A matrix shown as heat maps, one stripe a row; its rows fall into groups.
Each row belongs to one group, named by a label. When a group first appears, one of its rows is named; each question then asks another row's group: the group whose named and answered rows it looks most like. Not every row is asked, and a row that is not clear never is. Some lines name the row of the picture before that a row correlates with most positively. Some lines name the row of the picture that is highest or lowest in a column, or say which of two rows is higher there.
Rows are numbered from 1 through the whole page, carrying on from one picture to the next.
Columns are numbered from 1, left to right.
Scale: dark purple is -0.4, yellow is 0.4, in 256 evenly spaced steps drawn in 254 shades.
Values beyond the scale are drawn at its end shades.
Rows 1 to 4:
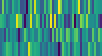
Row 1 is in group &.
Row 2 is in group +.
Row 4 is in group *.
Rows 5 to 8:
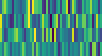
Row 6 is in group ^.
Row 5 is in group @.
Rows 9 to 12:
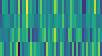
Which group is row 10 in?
@
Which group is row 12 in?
+
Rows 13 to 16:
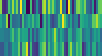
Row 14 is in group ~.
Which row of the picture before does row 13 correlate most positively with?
11
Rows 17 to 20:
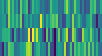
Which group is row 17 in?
*
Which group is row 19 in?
@
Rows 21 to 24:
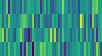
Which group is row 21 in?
~
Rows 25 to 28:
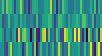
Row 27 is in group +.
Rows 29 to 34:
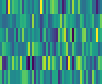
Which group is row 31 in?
~
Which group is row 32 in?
@
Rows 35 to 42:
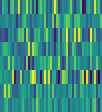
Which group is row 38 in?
@
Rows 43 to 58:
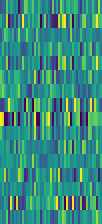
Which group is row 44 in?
~
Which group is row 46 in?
&
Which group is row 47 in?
~
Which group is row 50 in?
*
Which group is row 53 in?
~
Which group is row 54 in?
*
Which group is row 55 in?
+
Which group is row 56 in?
&
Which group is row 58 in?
~
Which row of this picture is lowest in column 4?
51
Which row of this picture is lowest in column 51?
50
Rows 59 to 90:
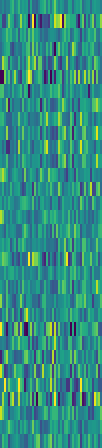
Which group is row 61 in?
*
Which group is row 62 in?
@
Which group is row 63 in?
@
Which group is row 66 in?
~
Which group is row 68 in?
~
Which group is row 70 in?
~
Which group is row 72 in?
&
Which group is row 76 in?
~
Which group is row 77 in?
@
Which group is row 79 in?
~
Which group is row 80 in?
^
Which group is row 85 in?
+
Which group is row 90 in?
&
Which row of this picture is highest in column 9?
82
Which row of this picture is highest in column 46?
72
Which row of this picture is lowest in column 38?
82
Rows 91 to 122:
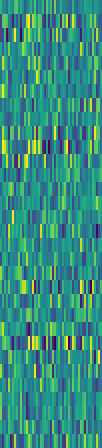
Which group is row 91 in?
+
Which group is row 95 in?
@
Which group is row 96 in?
&
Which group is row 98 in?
&
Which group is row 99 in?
^
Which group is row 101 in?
@
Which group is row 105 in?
~
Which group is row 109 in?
@
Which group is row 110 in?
+
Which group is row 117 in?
+
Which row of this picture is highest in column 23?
102
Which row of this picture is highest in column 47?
111
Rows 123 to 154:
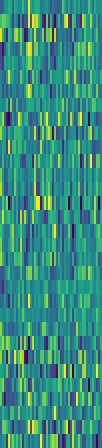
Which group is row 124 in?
@
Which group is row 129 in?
^
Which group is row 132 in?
+
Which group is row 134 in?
&
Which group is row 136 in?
+
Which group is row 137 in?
&
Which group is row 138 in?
*
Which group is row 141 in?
+
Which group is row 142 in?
^
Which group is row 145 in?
~
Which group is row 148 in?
+
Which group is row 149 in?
~
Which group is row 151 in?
^
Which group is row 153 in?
@
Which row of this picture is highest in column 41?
131
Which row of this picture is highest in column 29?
154
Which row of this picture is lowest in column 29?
149
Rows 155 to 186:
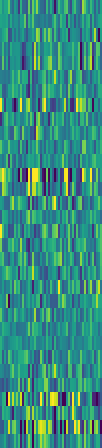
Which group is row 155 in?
@
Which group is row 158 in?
&
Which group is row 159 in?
&
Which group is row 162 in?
^
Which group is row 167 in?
@
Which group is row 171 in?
^
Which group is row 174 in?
*
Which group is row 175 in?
&
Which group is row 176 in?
~
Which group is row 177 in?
+
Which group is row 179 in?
+
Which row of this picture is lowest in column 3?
162
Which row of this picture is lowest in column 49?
183
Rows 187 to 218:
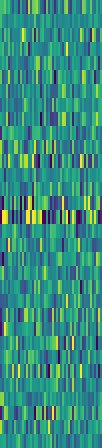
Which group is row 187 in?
@
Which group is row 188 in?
+
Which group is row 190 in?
*
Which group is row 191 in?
&
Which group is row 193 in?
~
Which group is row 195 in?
~
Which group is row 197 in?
+
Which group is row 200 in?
&
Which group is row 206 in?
^
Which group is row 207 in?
&
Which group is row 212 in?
*
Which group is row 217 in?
+
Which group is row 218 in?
+
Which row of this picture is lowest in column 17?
201
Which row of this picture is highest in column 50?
209
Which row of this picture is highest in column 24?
197
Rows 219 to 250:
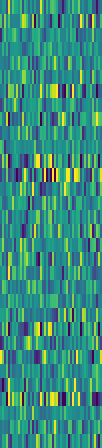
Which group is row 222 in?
&
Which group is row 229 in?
+
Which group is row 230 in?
&
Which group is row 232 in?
*
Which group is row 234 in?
&
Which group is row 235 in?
&
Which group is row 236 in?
*
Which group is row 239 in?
@
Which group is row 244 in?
^
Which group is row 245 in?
~
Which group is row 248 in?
*
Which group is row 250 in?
&
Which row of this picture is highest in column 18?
235
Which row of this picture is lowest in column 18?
220
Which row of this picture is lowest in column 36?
225
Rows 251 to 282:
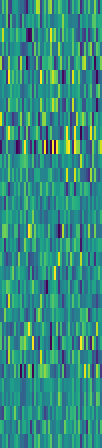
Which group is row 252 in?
~
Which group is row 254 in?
&
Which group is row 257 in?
&
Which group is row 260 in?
*
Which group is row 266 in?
*
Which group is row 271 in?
*
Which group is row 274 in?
^
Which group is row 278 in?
&
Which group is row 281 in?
+
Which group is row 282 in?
&
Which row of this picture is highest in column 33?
281
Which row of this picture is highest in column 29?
261
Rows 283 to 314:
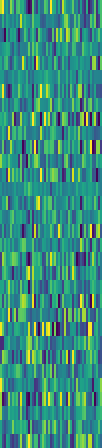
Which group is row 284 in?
*
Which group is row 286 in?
@
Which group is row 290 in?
&
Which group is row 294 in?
@
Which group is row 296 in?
^
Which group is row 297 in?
&
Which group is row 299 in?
&
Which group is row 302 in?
@
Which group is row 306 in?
+
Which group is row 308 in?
@
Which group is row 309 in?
+
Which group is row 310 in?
^
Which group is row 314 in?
^
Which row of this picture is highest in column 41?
304
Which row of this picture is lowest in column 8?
291
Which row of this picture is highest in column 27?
295
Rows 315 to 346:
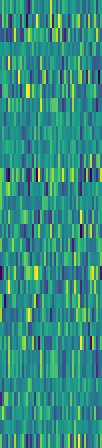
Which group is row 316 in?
&
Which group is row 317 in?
^
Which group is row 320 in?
+
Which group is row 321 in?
@
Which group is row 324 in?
&
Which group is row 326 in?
&
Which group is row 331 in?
&
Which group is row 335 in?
*
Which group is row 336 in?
+
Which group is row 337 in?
^
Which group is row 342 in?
^
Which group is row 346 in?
+
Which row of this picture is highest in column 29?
317
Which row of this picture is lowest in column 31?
320
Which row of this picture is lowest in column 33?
317
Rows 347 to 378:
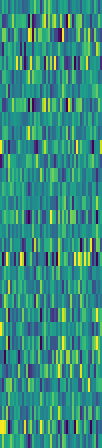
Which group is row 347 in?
&
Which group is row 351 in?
+
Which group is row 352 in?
@
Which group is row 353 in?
~
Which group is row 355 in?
&
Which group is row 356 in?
@
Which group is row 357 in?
^
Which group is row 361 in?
~
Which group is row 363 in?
~
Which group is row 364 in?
&
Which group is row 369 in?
~
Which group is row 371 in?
~
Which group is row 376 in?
&
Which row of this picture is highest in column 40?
365
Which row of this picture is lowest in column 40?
351
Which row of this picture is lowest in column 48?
373
